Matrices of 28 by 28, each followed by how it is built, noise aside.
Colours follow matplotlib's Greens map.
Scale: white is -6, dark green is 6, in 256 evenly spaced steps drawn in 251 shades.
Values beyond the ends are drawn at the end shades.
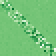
banded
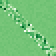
banded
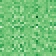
low rank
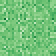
low rank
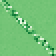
banded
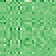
low rank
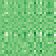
low rank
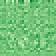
low rank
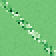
banded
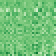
low rank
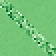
banded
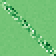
banded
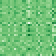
low rank
